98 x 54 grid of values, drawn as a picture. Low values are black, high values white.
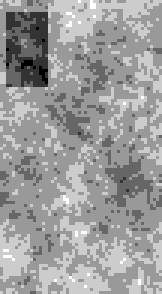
In the top left lies a patch that is lower than the rest. The texture is blotchy. The ninth with the lowest average is the top left. Neither half mirrors the other.
